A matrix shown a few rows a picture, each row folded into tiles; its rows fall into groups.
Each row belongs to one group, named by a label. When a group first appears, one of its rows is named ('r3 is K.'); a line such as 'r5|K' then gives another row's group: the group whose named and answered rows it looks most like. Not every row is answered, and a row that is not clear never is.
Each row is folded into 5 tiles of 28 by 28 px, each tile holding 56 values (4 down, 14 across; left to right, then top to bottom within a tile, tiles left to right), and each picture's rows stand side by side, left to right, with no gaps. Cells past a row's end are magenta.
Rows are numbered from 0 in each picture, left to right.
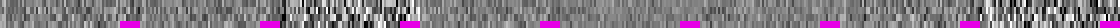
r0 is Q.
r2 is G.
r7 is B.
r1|Q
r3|Q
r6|Q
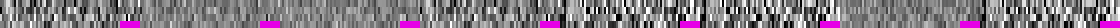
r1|B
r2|B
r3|B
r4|G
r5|G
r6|Q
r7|G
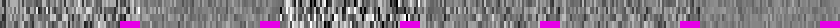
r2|B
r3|Q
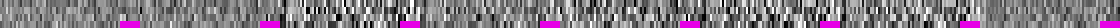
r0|B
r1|B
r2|G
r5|G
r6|G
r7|Q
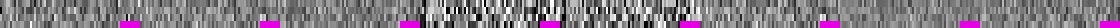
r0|B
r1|B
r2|Q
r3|G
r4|G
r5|B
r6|Q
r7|Q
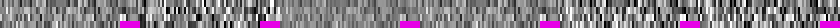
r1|G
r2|B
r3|B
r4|B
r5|B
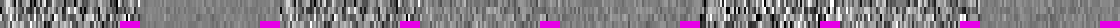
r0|B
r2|B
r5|G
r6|B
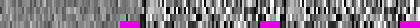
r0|B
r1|G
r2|G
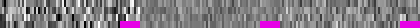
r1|Q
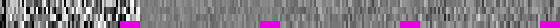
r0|G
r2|Q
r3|Q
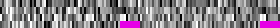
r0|B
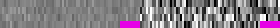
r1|B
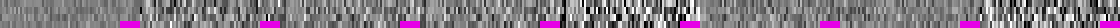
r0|Q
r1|B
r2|G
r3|G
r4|G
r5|Q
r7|B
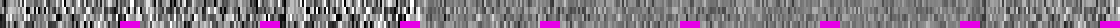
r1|B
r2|G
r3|Q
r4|Q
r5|Q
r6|Q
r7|G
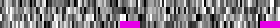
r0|B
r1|G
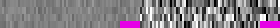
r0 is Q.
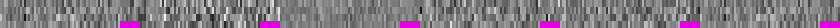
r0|Q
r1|G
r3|B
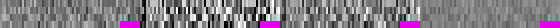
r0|Q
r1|G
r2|G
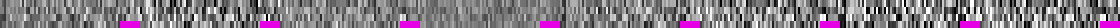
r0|G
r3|Q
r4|G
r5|B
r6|G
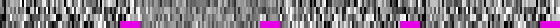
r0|G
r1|B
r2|B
